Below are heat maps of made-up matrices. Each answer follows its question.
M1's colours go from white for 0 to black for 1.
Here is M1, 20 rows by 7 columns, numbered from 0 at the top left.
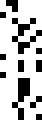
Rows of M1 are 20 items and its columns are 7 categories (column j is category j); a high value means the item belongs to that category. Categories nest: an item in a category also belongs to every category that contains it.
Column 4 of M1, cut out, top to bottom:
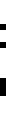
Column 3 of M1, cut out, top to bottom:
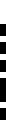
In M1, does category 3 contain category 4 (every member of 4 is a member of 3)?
yes
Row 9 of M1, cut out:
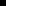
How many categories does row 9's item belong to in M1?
1
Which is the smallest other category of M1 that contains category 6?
3
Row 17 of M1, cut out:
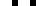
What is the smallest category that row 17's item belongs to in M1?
5
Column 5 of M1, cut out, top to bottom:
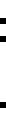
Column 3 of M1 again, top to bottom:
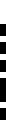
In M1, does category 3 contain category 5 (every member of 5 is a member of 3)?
no
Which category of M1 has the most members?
3
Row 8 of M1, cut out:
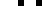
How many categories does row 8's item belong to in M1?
2
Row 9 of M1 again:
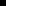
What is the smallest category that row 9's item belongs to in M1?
0
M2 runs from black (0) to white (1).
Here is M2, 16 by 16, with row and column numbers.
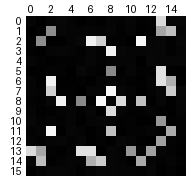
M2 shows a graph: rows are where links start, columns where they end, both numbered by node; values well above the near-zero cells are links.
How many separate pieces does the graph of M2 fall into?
3
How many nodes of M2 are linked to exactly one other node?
5
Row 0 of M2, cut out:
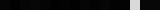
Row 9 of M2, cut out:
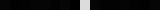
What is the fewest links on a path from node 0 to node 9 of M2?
4
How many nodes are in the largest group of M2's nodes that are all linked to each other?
2
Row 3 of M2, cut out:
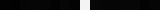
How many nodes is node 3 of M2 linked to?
1
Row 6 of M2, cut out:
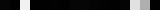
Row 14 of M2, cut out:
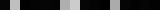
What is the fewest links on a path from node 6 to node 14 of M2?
1
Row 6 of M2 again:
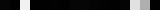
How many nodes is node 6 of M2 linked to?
3
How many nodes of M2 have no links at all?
2
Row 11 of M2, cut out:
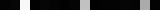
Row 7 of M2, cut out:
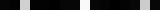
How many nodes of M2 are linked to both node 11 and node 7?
3
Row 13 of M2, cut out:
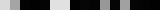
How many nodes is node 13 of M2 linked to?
6
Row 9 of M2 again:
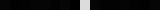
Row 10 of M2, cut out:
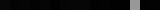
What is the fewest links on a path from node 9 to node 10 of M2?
4
